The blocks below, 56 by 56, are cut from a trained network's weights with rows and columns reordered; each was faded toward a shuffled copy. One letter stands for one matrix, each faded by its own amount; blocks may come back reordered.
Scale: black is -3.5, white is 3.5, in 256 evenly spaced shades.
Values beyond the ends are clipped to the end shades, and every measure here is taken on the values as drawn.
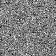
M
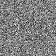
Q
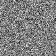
Q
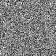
M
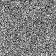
Q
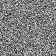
M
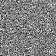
Q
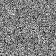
M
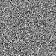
Q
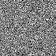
Q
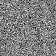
M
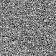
Q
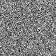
M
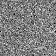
M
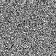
M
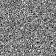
Q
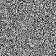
Q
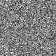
M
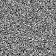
M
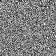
M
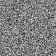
M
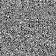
Q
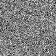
Q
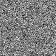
M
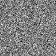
Q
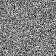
M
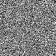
M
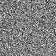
Q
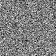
M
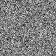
M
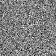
Q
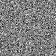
Q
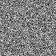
M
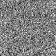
Q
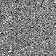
Q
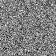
M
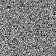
M
